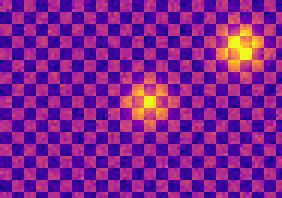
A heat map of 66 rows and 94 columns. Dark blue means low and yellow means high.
Bumps: two. Mirror symmetry: none. Average level on the scale: 30%.
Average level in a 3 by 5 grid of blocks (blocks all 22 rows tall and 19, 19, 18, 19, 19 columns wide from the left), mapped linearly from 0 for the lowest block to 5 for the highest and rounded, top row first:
00015 / 00511 / 00000
